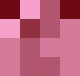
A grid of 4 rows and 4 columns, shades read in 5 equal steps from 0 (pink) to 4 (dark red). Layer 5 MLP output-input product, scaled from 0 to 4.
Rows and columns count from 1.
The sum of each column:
6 7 7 7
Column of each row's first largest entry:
1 2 2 2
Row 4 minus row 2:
1 -1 0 0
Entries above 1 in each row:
3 2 1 2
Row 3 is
1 2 1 1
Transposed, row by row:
4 0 1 1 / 0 3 2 2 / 2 2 1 2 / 4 1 1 1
